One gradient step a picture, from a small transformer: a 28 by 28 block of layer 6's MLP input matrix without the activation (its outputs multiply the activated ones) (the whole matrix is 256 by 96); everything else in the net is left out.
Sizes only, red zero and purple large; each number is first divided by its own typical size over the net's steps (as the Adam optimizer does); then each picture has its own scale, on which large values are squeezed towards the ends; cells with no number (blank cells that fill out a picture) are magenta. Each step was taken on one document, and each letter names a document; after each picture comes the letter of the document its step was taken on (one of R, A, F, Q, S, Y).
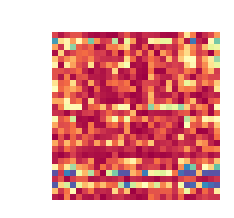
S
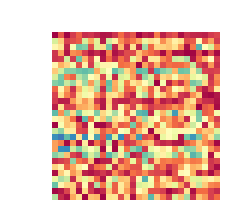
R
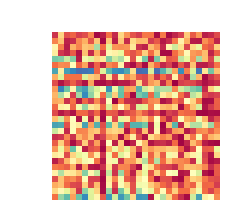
R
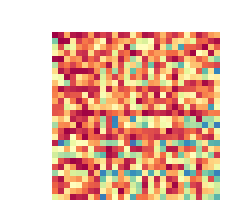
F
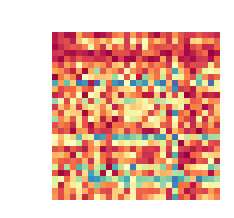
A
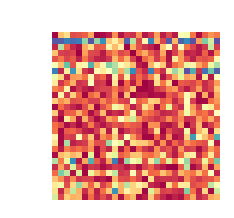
S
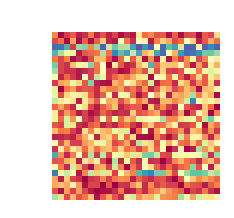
F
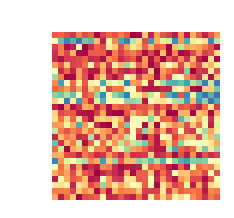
F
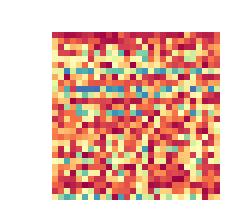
R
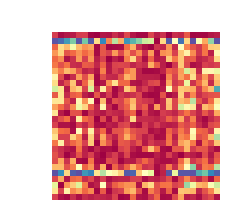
S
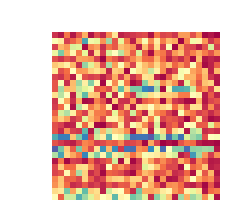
R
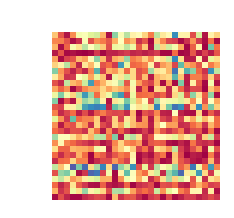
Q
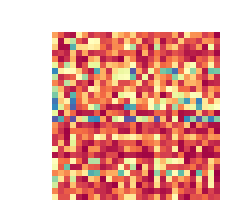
Q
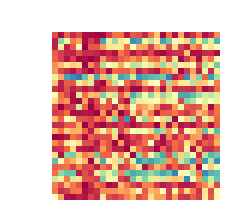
F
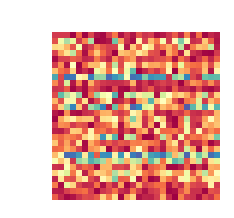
F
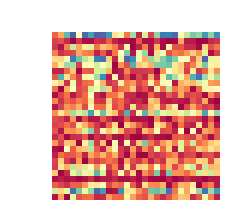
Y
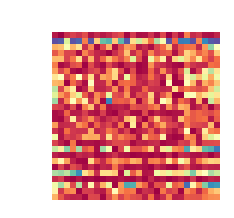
S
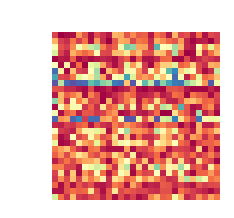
A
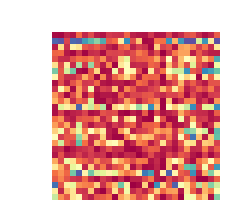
S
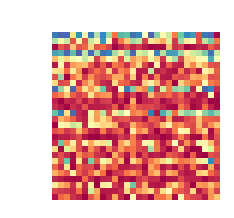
Y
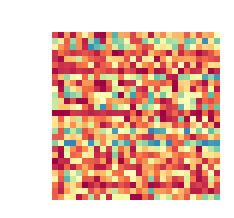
F
